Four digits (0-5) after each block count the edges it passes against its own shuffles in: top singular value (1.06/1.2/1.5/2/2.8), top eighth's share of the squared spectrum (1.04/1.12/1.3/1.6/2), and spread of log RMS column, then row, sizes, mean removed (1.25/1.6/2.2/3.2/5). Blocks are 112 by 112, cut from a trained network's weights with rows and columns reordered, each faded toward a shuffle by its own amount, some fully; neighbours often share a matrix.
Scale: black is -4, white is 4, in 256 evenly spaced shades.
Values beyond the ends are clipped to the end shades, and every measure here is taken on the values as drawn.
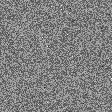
0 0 0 0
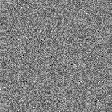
4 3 0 2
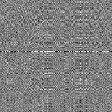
5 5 2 3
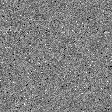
2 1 0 0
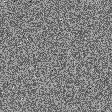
0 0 0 0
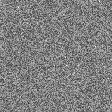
3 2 0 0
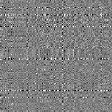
4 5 3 3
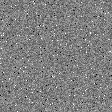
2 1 0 1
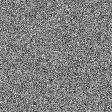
1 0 0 0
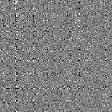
4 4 3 3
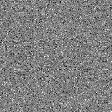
3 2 0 1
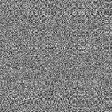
5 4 1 3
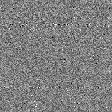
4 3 0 2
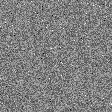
0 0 0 0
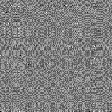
5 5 1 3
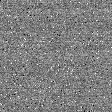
2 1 0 0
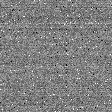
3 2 0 0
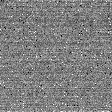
3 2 1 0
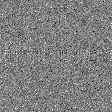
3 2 0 1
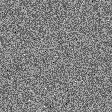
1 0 0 0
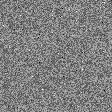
1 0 0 0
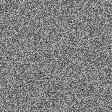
1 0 0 0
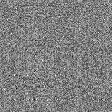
3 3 0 1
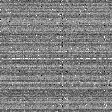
5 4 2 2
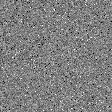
1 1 0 0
